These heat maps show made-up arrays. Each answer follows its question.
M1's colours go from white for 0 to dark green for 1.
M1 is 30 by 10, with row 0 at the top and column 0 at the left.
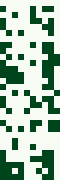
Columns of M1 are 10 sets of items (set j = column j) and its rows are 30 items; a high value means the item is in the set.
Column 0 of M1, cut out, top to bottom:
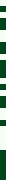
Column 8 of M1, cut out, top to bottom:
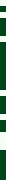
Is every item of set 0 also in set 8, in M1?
yes
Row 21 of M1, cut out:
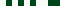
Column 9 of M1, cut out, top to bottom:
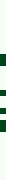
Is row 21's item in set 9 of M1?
yes
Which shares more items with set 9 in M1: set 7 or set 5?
set 5
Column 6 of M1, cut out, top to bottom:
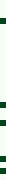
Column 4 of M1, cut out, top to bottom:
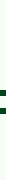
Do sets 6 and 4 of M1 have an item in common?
no
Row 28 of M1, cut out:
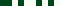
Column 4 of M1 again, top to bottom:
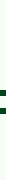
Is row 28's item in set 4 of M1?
no
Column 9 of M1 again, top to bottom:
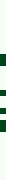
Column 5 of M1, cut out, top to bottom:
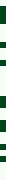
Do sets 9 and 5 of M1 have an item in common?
yes
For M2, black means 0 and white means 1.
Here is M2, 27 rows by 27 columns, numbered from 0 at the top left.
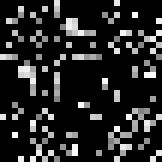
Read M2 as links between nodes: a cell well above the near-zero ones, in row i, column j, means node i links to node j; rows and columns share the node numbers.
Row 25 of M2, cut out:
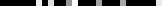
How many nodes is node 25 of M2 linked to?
7
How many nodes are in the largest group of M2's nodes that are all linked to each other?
3
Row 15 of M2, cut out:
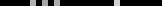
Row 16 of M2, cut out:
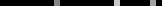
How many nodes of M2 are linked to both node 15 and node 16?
2
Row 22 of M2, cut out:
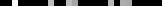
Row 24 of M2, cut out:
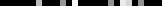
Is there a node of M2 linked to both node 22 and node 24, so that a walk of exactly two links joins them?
yes
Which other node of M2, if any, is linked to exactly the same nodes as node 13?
node 14
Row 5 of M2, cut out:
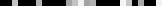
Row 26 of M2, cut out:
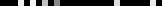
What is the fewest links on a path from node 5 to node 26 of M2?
1
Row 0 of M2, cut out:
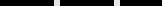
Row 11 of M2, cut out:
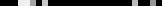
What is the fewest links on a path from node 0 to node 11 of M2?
4
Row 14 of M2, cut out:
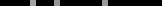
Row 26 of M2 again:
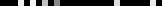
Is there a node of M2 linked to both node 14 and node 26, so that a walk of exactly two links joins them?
yes
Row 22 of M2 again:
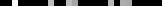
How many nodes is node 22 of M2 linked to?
7
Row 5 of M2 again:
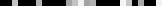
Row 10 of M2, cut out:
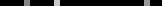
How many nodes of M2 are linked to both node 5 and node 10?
0
